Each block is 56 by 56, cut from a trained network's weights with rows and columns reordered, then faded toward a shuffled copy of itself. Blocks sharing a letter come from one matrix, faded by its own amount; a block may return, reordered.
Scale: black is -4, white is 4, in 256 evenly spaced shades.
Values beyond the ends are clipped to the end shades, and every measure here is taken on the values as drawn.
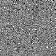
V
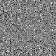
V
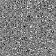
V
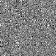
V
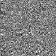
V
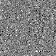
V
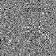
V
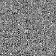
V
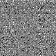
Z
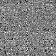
Z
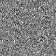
V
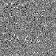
V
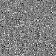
V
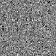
V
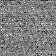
Z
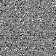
Z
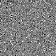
V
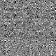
Z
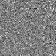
V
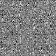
Z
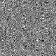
V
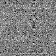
Z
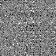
Z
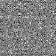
Z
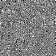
V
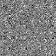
V
